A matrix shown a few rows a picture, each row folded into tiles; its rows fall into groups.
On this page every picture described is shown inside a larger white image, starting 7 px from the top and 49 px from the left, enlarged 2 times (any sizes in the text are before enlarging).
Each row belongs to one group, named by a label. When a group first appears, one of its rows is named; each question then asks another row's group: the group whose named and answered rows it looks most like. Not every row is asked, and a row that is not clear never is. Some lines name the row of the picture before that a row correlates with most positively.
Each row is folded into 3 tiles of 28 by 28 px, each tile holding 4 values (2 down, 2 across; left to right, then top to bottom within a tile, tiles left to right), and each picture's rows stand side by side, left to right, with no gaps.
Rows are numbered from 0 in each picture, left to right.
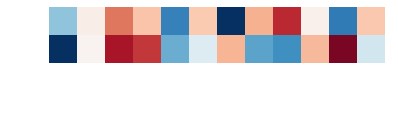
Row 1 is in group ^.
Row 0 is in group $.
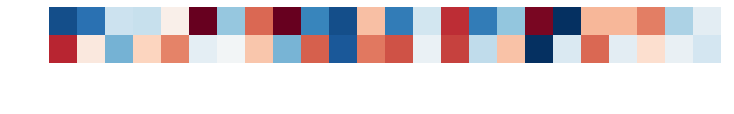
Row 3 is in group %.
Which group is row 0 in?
^
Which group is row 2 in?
^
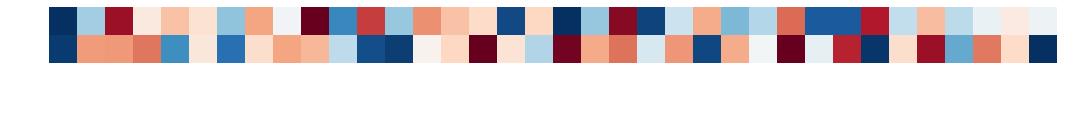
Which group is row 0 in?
$
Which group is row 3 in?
^
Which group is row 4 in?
^
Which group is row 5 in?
%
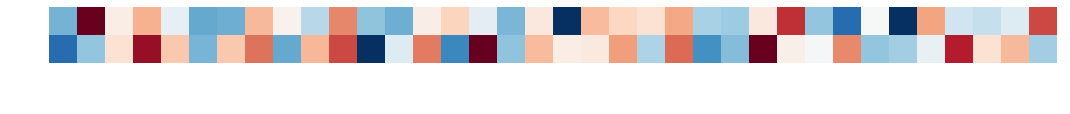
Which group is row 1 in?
%
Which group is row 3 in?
%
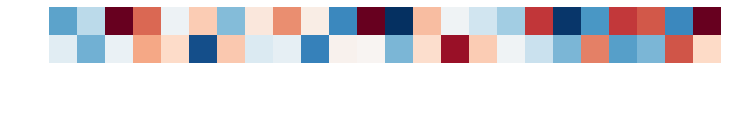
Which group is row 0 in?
^
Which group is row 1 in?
^
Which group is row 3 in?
^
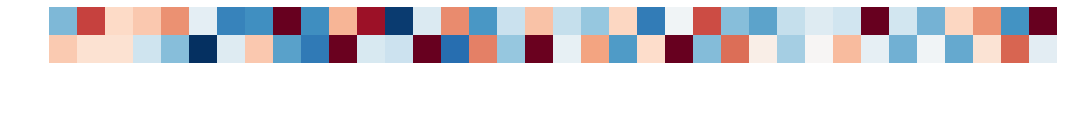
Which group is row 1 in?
^
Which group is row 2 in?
$
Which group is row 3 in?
^
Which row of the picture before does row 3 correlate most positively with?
3
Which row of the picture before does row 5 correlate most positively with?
3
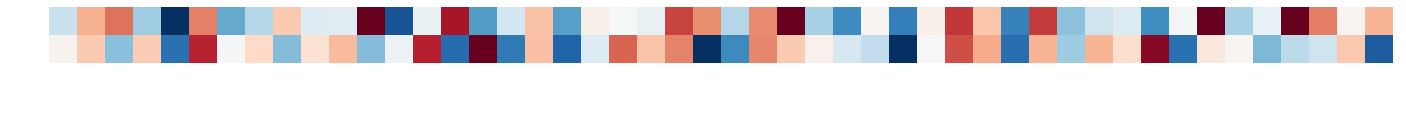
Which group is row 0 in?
$
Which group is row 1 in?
^
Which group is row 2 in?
$
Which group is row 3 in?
%
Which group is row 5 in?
$
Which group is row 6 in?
$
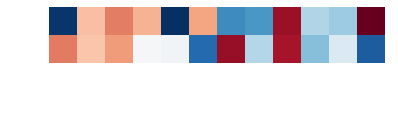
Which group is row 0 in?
^
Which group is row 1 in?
^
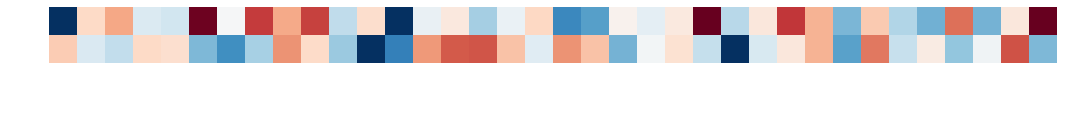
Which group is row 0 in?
^
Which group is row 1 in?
%
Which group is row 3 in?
^
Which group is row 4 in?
$
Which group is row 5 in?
^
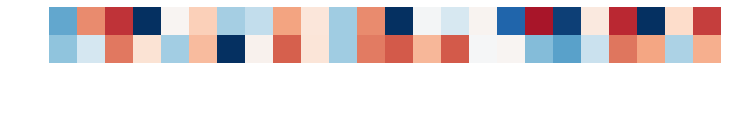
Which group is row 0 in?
$
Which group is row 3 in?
$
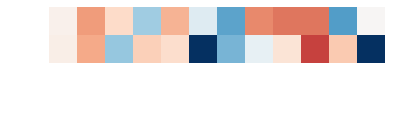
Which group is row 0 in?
%
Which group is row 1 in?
%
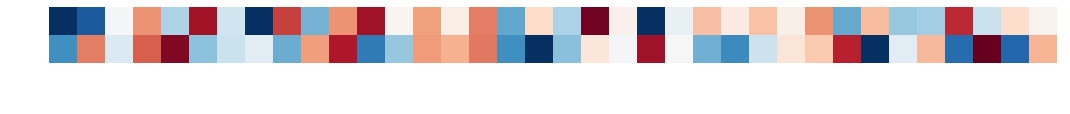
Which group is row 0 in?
^
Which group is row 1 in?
^
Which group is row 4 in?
%
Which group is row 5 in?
$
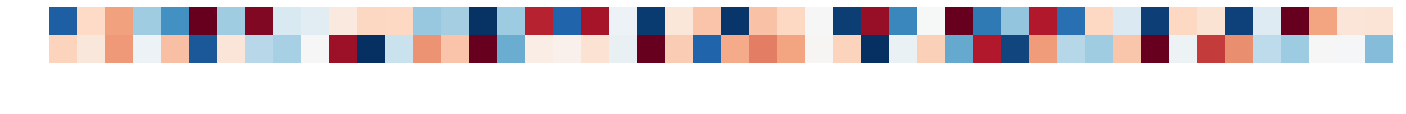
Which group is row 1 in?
%
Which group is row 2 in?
$
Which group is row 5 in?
$
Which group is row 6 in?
$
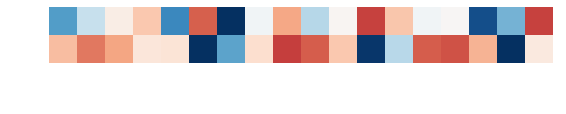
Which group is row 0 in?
^
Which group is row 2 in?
$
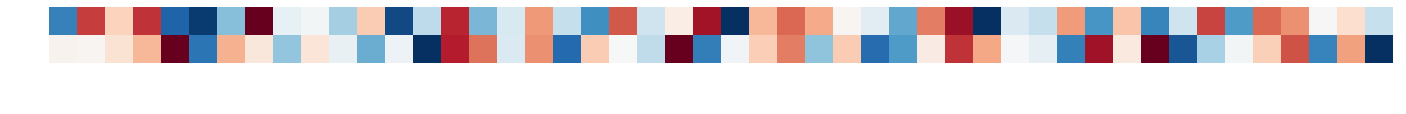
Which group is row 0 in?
%
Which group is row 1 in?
%
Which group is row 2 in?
$
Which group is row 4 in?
%
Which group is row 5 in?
$
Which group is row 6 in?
$
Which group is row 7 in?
%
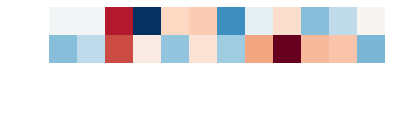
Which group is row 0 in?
$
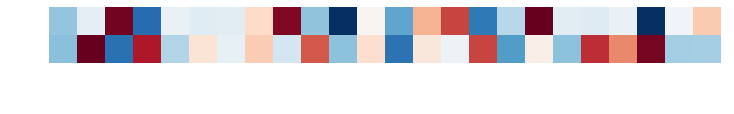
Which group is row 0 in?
$
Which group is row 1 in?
$
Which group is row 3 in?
$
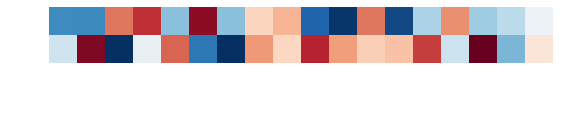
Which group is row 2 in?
$
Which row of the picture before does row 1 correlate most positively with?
2
